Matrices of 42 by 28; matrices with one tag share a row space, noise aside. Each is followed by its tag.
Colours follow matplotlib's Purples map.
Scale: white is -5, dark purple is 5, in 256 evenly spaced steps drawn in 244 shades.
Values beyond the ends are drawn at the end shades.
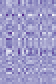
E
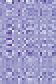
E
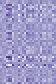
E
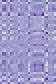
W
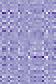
W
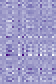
E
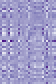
W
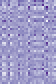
W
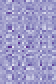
E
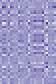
W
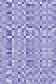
E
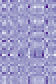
W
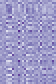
E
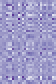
E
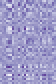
E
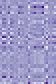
W
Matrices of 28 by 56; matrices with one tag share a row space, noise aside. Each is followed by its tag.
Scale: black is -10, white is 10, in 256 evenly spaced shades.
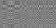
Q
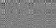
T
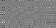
T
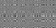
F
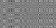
Q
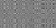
F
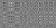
Q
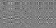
Q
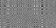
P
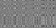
F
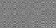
F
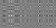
Q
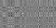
Q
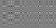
Q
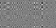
P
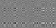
F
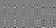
F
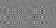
P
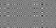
P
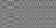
Q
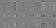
F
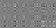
F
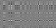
Q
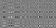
Q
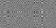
P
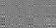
T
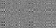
T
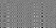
P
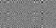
P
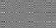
T
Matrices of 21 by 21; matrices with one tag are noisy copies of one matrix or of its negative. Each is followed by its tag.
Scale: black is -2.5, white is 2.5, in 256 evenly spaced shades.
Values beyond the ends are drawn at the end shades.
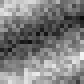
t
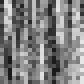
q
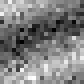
t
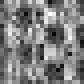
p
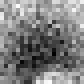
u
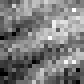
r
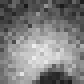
u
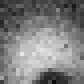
u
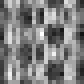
p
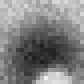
u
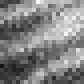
r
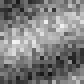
t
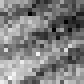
r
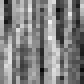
q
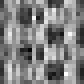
p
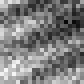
r
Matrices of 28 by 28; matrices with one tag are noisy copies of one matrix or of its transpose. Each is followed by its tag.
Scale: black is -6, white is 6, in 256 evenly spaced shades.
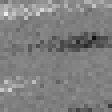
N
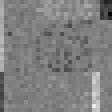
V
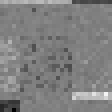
V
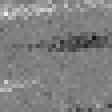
N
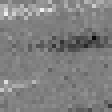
N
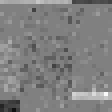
V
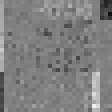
V
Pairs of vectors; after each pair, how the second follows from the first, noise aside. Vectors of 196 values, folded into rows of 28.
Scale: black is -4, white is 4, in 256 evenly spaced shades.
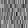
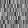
wrapped around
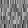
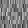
copied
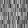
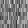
negated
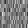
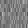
shrunk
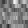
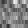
copied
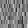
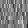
negated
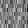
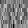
wrapped around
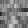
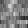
wrapped around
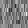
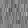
shrunk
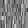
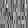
wrapped around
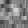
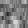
wrapped around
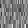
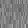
shrunk
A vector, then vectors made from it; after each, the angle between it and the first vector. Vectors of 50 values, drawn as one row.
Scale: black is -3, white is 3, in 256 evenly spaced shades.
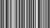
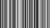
partly opposed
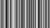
nearly parallel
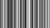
partly opposed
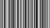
nearly opposite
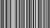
nearly parallel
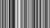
partly opposed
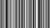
nearly parallel
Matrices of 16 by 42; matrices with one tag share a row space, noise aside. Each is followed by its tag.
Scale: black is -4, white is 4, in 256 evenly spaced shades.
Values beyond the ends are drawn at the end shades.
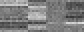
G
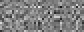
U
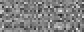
U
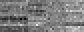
G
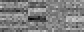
G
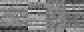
G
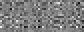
U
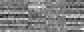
G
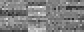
G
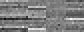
G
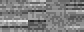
G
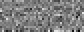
U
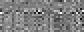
U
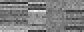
G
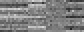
G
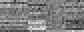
G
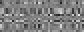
U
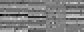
G
